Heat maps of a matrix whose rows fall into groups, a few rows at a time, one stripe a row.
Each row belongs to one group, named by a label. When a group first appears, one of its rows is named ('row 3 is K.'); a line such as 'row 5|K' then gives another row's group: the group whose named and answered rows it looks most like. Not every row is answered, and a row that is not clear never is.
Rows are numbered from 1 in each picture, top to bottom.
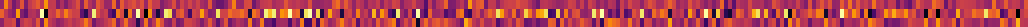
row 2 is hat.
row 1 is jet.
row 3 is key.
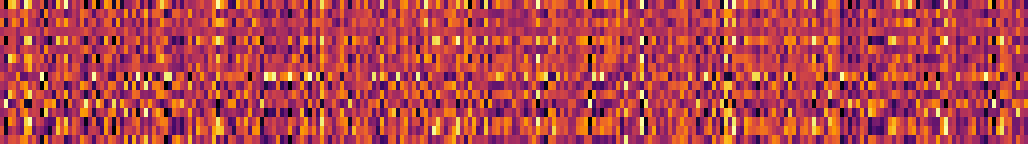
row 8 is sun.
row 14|sun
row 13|key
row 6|key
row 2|key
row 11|sun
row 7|sun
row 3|sun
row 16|key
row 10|key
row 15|sun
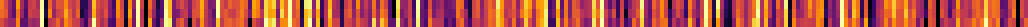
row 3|hat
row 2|hat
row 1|hat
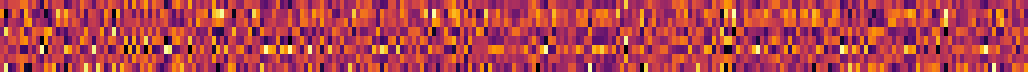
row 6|hat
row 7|key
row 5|key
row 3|sun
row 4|jet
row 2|sun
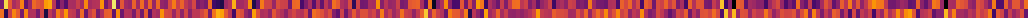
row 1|jet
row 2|sun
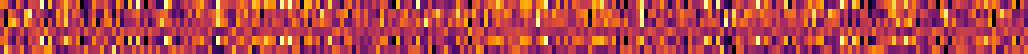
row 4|jet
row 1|hat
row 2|sun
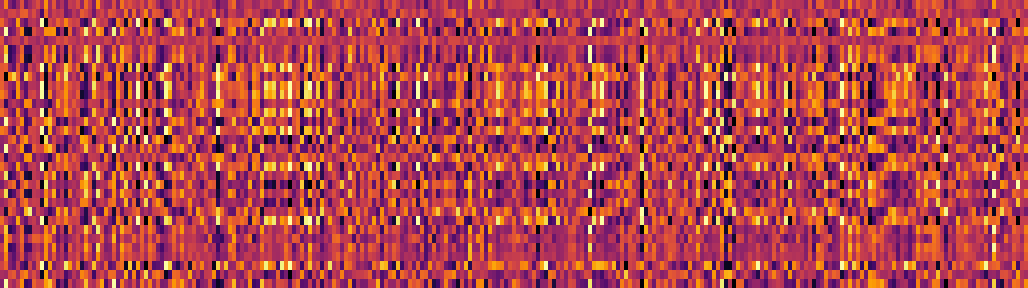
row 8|hat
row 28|jet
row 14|jet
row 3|hat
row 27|jet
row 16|key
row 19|hat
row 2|key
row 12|sun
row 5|sun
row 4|jet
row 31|key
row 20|jet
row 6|jet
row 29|jet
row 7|jet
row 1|jet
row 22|jet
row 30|hat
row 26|jet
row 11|hat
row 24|sun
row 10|hat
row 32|jet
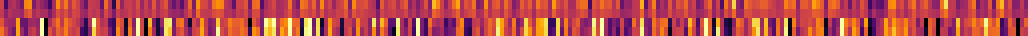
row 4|hat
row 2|sun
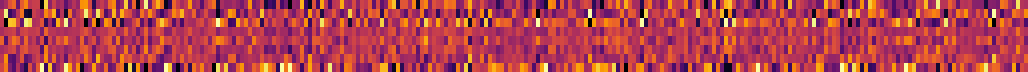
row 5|sun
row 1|key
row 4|key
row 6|key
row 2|jet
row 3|sun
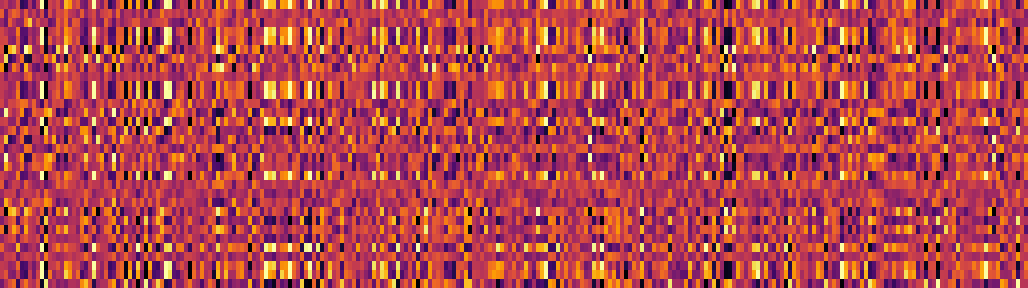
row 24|sun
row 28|hat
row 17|sun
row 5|hat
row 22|key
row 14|hat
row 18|jet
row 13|jet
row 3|sun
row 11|hat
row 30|hat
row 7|jet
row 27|key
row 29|key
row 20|hat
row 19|jet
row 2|sun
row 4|hat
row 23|jet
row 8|sun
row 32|key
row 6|sun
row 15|key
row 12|key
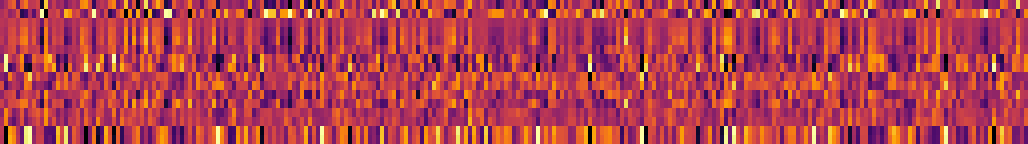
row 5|key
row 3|key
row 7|jet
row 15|sun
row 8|jet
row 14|jet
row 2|hat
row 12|key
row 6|key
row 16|sun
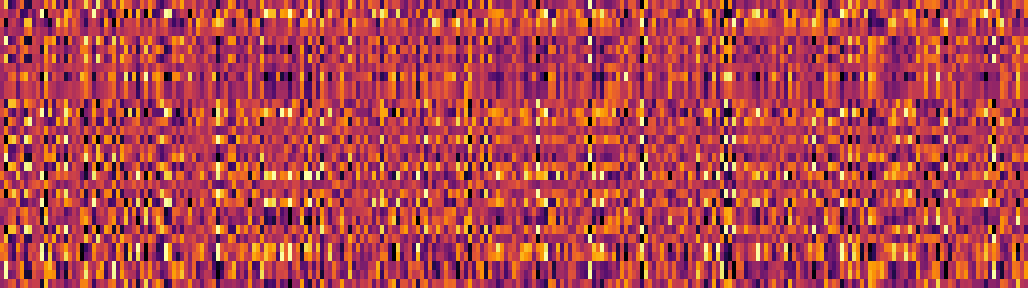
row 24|key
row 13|hat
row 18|jet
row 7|jet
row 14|sun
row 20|hat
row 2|hat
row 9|key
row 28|hat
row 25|key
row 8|key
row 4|sun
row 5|jet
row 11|key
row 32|key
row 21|jet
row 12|sun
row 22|sun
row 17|jet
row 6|key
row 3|sun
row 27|jet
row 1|jet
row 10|key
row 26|sun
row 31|jet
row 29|hat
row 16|sun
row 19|sun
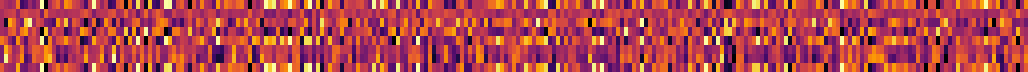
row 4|key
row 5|hat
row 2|key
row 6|jet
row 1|hat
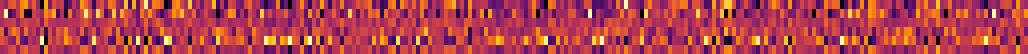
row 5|hat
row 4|sun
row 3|key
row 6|key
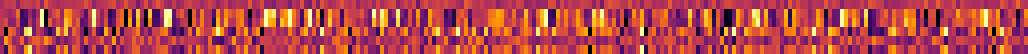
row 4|sun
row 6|sun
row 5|jet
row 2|hat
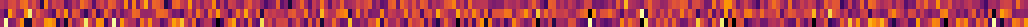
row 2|sun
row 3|jet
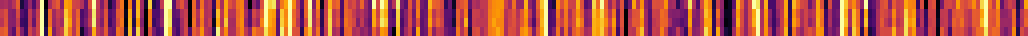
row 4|hat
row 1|hat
